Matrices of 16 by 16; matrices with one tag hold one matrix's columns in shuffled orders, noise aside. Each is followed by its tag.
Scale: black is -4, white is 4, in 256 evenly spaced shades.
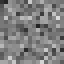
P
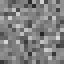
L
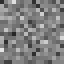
L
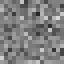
P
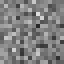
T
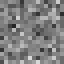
P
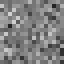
T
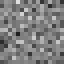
L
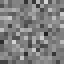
L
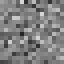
L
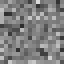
P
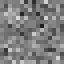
P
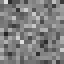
L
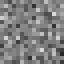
T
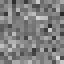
P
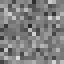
P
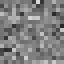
P
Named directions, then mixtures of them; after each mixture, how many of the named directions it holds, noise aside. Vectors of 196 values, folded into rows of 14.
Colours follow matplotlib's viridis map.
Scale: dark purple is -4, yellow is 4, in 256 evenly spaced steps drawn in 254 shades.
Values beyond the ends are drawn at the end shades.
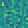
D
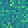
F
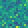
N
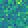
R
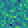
two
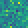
three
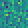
two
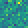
one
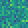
one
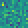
one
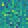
one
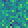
three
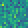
three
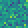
two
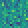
two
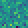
one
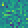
one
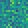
two
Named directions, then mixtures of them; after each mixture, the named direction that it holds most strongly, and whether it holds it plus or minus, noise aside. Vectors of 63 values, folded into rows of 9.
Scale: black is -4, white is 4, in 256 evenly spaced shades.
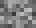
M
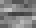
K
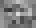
K, minus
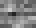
K, plus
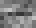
K, plus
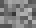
M, plus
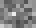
M, minus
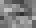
K, plus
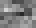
K, plus
